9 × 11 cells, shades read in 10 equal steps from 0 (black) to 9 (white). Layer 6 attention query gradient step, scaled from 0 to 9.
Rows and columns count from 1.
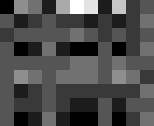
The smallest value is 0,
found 9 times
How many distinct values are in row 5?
2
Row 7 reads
3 1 2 3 2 2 2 2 2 2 4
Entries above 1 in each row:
8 8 11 5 11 11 10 8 5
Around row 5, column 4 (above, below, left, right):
4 3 3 3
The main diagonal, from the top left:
0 1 3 4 3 4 2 3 0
